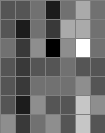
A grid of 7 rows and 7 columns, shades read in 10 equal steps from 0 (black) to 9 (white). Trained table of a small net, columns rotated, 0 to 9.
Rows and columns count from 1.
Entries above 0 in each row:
7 7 6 7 7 7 7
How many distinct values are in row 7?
5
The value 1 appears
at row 1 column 4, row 2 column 2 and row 6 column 2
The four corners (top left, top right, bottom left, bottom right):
3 4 5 3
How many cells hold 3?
15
